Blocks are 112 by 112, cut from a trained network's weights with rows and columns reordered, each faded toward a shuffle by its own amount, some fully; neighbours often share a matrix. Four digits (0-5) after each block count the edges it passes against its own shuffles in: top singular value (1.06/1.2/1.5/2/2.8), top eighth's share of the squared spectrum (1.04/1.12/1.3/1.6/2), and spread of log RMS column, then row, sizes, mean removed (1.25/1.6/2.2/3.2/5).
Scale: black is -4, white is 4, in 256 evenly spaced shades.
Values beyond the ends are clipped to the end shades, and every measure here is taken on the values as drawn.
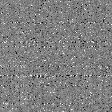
3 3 0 2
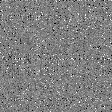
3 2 0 2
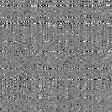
4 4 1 3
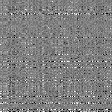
4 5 1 4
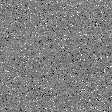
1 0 0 0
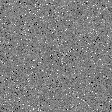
0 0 0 0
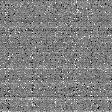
4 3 2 1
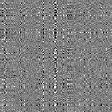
5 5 4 3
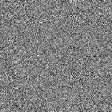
3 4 1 2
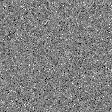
2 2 1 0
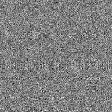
3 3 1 2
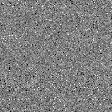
3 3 1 1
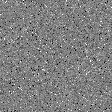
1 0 0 0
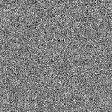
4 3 1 2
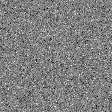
1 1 0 0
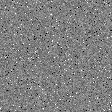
0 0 0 0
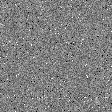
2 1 0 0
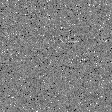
0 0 0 0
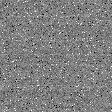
1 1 0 0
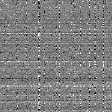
4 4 3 2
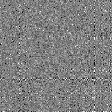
4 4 2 2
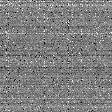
4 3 2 2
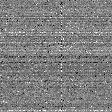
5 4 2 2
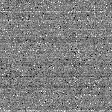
3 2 1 1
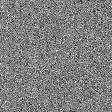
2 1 0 0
